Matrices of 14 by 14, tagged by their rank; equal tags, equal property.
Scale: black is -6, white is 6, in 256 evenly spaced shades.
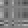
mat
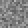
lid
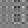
mat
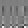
mat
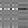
mat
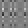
mat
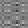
mat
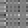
mat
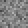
lid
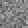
lid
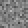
lid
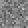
lid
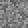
lid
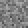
lid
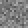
lid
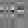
mat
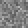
lid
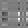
mat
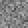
lid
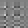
mat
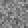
lid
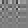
mat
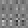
mat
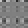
mat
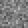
lid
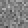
lid
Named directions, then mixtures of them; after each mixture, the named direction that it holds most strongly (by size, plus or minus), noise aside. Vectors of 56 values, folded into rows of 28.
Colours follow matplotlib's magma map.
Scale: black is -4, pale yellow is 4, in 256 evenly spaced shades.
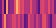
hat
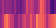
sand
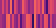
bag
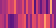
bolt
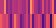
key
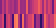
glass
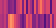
bolt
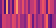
hat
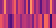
key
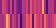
bag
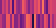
bag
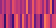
glass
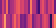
hat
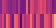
glass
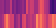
sand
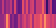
sand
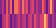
bolt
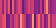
bag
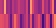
key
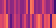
key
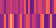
key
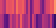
sand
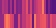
sand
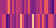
bag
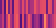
glass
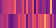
bolt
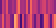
glass
